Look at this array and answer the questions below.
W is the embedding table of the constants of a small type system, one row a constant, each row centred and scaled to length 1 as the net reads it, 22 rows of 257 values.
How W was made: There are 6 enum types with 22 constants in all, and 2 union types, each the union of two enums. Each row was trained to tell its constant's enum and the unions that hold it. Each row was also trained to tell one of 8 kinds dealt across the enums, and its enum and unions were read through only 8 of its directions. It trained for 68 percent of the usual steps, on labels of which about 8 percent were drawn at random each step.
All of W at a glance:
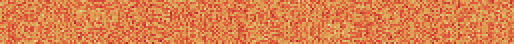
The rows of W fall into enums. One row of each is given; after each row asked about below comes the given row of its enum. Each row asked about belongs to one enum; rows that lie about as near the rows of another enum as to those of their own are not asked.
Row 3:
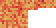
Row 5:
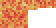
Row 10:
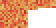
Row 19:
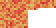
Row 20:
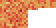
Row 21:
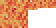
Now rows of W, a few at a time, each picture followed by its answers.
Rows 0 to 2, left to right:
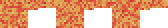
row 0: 3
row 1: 20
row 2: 19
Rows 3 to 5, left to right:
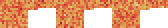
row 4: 21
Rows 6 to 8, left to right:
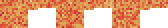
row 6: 21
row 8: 5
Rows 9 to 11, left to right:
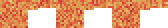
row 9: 19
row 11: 20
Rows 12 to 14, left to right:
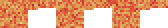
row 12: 20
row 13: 5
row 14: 3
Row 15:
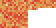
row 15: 5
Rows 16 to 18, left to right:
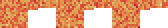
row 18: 20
